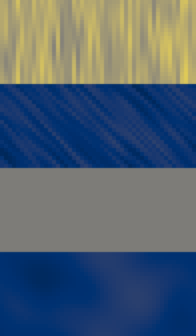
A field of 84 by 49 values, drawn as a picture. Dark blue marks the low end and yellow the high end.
It is made of 4 by 1 panels. Panel 1,1: high, streaked downward. Panel 2,1: very low, slanting down to the right, faint in contrast. Panel 3,1: middling, flat. Panel 4,1: very low, smooth, faint in contrast.
